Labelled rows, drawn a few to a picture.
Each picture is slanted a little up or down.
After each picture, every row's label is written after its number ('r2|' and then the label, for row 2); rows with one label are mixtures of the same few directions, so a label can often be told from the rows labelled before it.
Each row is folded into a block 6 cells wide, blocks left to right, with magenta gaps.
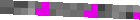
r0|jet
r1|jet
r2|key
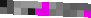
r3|key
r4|key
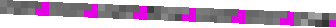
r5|key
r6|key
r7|key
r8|key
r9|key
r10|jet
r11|jet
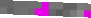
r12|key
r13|jet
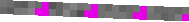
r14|jet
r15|key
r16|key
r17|key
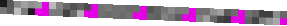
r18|key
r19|key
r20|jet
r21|key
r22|jet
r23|jet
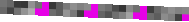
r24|jet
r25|key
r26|jet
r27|key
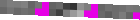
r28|jet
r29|jet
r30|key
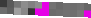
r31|key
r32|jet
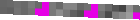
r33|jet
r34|jet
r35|jet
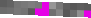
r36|key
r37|key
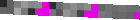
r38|key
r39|key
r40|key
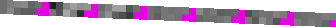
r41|jet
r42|key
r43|jet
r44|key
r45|key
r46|key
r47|key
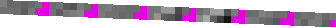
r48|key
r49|jet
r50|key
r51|jet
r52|jet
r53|jet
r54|key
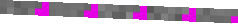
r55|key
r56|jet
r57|key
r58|key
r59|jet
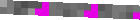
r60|key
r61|key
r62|key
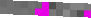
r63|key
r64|key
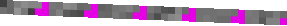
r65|key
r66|jet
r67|key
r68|jet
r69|jet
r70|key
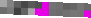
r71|key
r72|jet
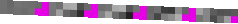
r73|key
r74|jet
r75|jet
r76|jet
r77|key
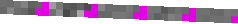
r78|jet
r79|key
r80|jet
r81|jet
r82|jet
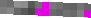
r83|jet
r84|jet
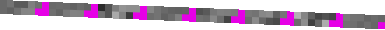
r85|jet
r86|jet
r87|key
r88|key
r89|key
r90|jet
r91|key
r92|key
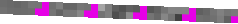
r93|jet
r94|jet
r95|key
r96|key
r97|key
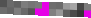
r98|key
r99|jet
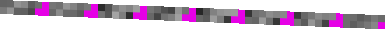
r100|jet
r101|jet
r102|key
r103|jet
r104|key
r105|key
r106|key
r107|jet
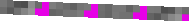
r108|jet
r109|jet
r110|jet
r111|jet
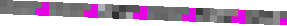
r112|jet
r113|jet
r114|key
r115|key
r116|key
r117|jet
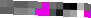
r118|jet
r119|jet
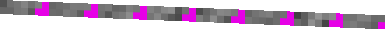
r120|key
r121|key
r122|jet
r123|jet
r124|key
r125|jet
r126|key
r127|jet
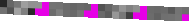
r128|key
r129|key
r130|key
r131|jet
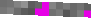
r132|jet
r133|key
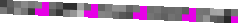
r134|key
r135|jet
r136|jet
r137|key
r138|jet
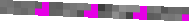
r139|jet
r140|key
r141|key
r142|jet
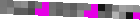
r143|jet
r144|jet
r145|key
